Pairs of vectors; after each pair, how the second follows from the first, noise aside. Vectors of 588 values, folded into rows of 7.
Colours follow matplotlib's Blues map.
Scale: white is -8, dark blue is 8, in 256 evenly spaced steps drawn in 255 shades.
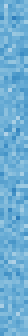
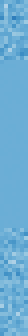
partly zeroed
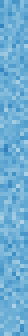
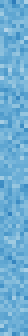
wrapped around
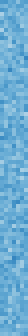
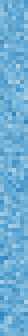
wrapped around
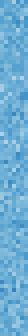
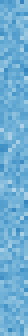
wrapped around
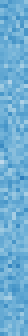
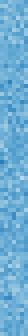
negated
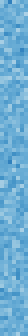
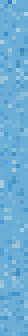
partly zeroed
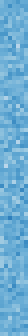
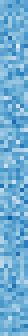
scaled up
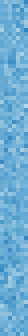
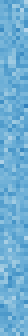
negated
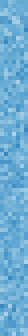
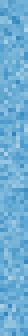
negated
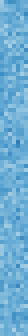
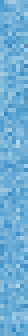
negated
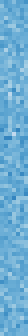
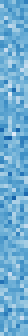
scaled up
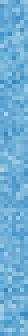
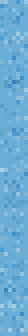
partly zeroed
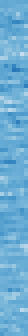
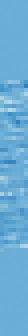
partly zeroed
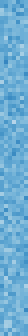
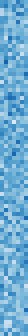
scaled up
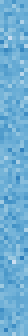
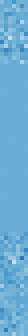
partly zeroed
